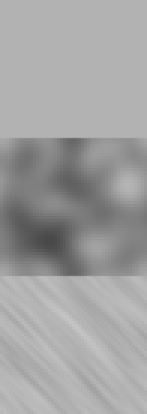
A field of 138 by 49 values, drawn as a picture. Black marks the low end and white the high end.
It is made of 3 by 1 panels. Panel 1,1: high, flat. Panel 2,1: middling, smooth. Panel 3,1: high, slanting down to the right, faint in contrast.
